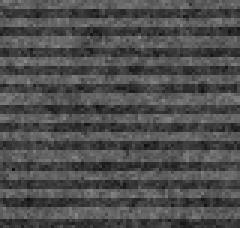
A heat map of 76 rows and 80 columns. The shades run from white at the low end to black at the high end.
Slope: none. Stripes: horizontal, repeating 12 times. Average level on the scale: 70%. Grain: streaks across.
